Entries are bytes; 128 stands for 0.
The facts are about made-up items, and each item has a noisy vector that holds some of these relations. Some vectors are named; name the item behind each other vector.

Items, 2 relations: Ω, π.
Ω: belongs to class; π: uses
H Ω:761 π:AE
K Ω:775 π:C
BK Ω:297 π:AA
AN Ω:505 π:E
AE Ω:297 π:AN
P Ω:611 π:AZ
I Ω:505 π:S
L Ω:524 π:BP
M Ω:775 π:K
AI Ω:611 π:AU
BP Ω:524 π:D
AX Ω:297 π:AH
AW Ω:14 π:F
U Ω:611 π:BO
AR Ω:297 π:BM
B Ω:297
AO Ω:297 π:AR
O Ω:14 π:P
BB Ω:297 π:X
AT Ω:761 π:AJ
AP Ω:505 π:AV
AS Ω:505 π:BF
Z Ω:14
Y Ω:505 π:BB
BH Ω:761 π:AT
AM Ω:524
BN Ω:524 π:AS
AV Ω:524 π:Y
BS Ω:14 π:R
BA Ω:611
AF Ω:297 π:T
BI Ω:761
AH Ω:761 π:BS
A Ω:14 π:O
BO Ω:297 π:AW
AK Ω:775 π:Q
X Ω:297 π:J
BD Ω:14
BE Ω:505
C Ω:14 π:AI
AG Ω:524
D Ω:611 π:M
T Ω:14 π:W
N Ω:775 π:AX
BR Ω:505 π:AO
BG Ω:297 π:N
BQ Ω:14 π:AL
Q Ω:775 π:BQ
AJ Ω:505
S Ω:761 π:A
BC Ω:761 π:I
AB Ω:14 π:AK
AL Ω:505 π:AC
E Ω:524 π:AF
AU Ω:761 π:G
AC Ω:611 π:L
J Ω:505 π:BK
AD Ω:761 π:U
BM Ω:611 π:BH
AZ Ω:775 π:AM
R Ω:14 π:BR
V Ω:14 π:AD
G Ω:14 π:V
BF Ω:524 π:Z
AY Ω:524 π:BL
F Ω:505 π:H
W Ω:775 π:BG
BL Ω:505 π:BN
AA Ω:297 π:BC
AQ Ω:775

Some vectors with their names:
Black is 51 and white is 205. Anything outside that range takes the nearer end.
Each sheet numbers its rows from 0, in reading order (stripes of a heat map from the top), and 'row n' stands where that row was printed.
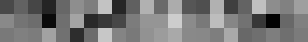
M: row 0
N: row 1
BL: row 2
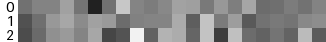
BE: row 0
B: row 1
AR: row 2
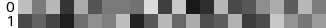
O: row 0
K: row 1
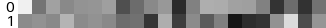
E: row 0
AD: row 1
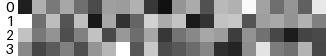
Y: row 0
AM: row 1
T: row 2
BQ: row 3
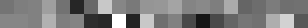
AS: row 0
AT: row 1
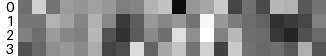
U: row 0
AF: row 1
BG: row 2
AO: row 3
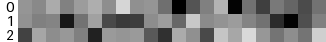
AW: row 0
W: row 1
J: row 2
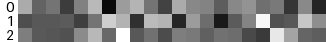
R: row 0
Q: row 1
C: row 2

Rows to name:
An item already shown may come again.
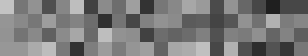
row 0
T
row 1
BI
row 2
BD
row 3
AN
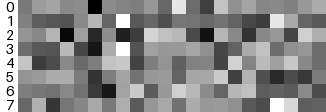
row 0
I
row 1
C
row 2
AZ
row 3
AL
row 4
L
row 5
AN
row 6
BR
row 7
AI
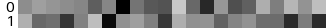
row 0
BC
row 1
BS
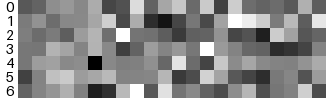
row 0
AO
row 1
AV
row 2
G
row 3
AF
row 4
I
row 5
BO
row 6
AJ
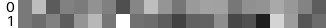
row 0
BA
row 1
G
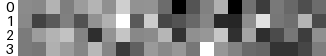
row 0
AW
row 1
BQ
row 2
F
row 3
AF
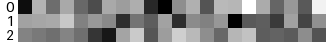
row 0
AP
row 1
H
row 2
BR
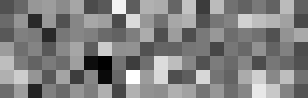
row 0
AR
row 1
AC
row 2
AQ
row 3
Z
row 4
AH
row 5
P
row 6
D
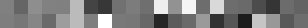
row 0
AX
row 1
V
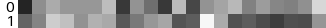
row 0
BK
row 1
AE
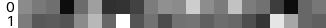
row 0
N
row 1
C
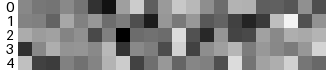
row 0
BR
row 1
AU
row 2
S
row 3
AA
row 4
BP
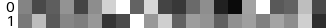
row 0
AB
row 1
BM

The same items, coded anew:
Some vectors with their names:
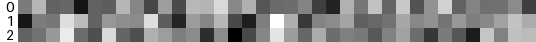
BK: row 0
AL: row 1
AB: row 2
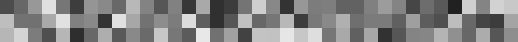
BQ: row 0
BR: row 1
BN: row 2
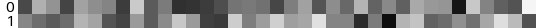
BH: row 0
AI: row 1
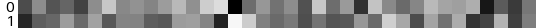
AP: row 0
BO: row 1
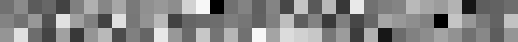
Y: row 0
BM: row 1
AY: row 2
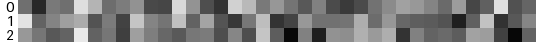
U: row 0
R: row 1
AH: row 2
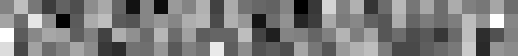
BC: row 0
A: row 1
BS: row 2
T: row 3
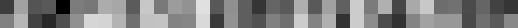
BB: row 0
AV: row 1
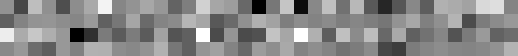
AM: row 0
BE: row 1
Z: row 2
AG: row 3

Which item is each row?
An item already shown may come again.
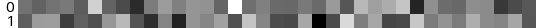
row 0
AF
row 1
S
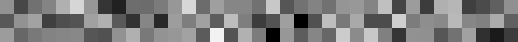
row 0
AN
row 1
S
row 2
AX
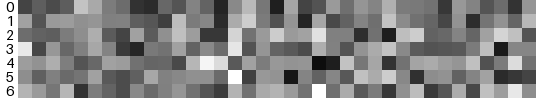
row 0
H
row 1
AW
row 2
AI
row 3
T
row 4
I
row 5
BG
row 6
C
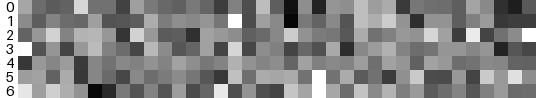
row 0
AH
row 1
BG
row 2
AJ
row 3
W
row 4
B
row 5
C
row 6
Z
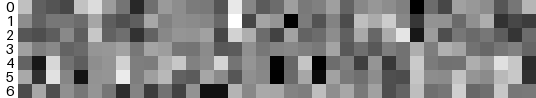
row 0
E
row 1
BG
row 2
AE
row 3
AQ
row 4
P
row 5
AZ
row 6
AU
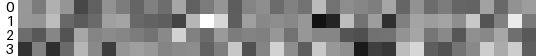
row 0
BD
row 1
I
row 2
BA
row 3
D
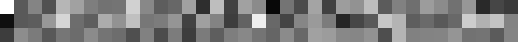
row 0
N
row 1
AC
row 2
BI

